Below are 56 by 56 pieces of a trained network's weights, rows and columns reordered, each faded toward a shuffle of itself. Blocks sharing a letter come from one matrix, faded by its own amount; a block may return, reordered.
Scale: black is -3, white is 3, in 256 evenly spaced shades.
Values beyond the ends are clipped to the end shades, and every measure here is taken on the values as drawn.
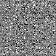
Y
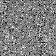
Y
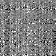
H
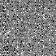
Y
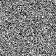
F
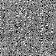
Y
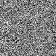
F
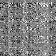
H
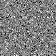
F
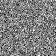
F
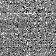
Y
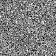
F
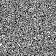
F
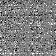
Y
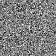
F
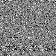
F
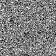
F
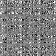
H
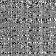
H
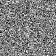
F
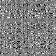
H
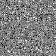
F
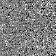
Y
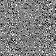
Y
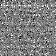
Y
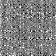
H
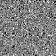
F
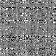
H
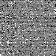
Y
